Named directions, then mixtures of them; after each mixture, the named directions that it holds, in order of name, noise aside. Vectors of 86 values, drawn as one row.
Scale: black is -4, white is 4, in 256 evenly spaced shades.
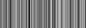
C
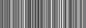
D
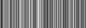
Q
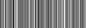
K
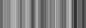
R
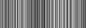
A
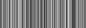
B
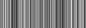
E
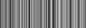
C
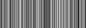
B, C, Q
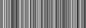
E, Q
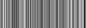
D, E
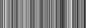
E, R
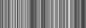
A, R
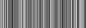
C, E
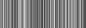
A, E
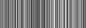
A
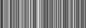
Q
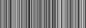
C
